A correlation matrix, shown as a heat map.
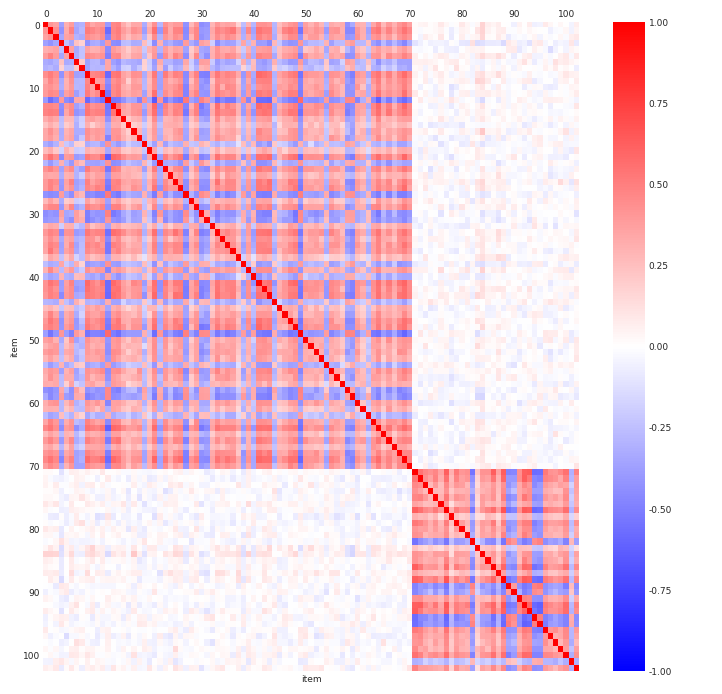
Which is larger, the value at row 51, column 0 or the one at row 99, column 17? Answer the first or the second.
the first
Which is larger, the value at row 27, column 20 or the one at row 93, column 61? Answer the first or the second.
the second
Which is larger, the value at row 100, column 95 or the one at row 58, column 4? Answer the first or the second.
the second
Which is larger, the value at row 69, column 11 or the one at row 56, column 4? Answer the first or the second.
the first
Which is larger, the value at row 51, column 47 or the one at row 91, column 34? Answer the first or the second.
the first
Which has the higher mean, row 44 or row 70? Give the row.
70
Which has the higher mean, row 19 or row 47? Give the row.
47
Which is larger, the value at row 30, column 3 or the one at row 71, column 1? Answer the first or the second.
the first
